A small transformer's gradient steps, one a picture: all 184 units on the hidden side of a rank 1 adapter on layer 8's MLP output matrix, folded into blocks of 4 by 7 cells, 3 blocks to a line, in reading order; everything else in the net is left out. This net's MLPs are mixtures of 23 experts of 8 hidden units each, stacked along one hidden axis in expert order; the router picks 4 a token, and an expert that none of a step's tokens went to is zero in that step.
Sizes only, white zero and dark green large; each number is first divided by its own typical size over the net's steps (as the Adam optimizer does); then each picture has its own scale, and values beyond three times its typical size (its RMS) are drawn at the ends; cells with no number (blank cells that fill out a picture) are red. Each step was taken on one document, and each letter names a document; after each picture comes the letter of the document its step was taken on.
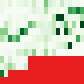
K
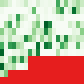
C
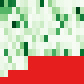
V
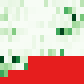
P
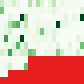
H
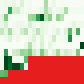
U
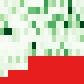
K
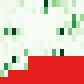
P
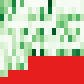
U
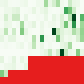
P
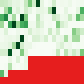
H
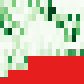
U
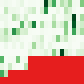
P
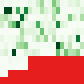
H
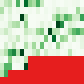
V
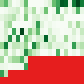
C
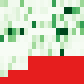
P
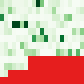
H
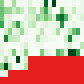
U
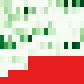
C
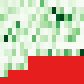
U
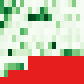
U
